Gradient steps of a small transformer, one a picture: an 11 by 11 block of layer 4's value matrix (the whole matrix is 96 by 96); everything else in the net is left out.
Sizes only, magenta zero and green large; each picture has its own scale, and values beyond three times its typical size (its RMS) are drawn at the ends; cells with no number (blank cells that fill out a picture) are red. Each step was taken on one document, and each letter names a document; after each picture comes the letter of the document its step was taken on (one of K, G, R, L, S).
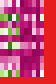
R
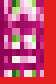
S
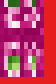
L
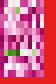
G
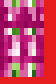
S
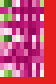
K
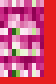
S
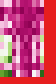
K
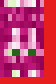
S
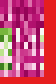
K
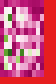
G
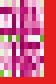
K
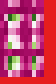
L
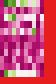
G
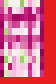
G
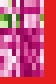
R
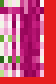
R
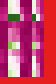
L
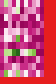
S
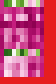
G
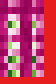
L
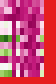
K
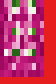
S
